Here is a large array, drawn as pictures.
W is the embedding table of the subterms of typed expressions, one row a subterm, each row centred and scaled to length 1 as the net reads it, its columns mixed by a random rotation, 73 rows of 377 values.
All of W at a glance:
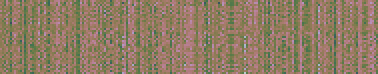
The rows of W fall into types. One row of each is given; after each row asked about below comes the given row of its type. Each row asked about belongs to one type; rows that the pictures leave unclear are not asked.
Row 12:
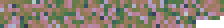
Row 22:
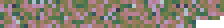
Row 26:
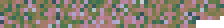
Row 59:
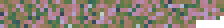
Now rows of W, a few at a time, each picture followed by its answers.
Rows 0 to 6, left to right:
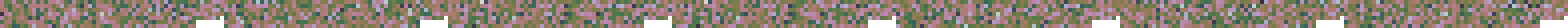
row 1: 22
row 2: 12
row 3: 12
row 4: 59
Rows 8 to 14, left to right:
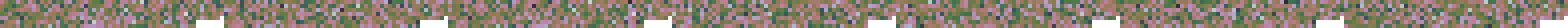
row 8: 26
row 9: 22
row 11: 12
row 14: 59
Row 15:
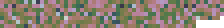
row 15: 22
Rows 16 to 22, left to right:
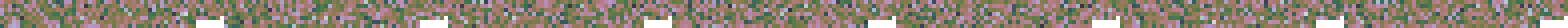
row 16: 12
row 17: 59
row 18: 22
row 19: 22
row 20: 59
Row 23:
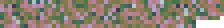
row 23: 22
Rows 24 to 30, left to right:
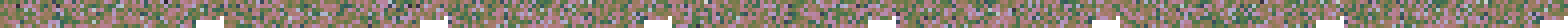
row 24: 26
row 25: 22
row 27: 12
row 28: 26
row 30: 26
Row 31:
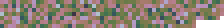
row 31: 12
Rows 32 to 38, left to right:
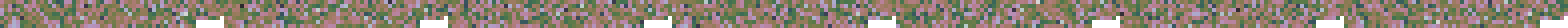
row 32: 12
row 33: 26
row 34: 22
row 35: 12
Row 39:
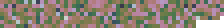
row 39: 22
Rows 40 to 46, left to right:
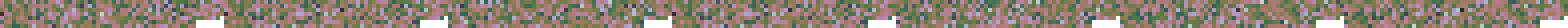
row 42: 22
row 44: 26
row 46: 59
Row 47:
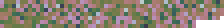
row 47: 59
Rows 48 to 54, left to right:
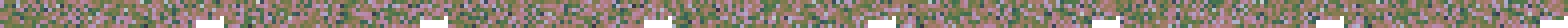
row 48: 59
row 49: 12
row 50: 59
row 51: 59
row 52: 12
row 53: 26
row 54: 12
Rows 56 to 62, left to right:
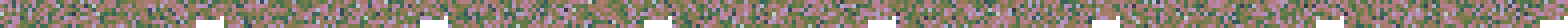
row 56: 12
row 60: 26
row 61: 22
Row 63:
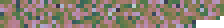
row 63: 22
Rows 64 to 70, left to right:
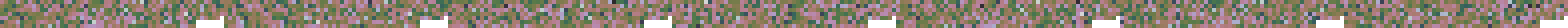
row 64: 26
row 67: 12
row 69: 26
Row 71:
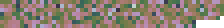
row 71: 22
